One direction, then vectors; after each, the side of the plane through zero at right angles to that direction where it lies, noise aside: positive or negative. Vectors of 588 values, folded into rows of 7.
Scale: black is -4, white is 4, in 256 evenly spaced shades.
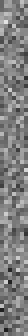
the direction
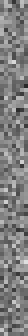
positive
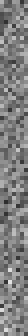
negative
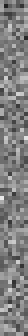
negative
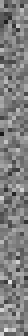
negative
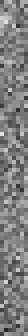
positive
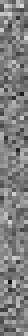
positive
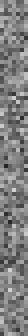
negative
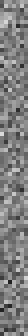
positive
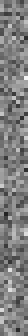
negative
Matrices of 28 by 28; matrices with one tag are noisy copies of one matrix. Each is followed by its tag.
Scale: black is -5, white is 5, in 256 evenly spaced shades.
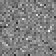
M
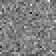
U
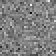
U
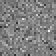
M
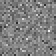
M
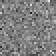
U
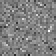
M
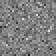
M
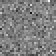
U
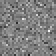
M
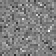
M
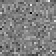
U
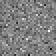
M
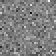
U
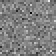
U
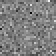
U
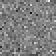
U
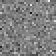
U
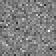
M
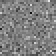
U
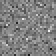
M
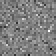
M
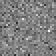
M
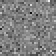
U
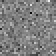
U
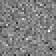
M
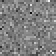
U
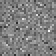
M
